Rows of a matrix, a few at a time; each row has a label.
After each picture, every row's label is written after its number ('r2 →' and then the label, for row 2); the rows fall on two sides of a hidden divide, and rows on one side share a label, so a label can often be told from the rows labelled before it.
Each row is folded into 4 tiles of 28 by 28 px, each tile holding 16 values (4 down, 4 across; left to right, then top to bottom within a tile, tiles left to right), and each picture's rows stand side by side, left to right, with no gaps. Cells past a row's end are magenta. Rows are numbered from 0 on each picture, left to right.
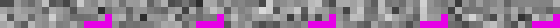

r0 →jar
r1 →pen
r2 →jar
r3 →jar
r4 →jar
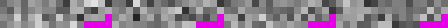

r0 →jar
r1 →jar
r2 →jar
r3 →jar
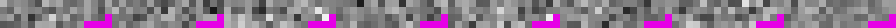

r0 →jar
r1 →jar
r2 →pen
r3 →jar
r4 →jar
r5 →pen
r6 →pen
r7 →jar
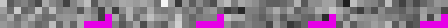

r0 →jar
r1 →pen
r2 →pen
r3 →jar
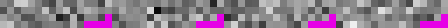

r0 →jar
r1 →jar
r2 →jar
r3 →jar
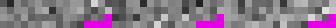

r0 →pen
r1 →jar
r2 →pen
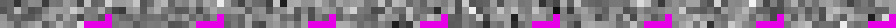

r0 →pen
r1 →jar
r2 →pen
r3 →jar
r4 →jar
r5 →jar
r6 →jar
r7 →pen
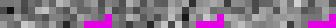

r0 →jar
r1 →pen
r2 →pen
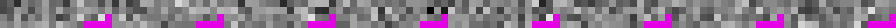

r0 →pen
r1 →pen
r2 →jar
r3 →jar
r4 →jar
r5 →jar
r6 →pen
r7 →pen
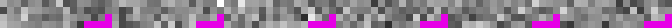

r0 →jar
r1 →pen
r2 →jar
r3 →pen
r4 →jar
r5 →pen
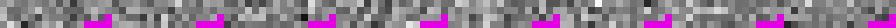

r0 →pen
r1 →jar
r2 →jar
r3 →jar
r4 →jar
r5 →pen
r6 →jar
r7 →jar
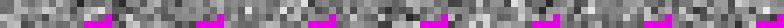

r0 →jar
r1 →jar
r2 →jar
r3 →pen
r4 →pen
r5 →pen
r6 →pen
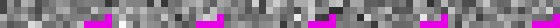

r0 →pen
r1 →jar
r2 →jar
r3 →jar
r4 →pen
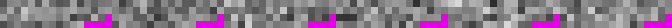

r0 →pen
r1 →jar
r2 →jar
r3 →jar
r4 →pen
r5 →pen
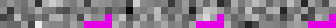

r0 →jar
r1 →pen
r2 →pen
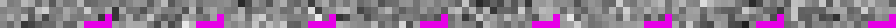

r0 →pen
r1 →jar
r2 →pen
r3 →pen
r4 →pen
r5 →pen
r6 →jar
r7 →pen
